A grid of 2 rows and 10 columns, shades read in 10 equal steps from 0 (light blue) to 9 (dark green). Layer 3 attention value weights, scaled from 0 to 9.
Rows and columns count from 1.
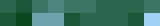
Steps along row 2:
up down same up down same same up down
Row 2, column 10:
0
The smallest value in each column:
7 8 3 3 6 6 7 7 7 0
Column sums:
15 17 9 8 14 13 14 14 15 6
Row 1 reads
7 8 6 5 6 6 7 7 7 6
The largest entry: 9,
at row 2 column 2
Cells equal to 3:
2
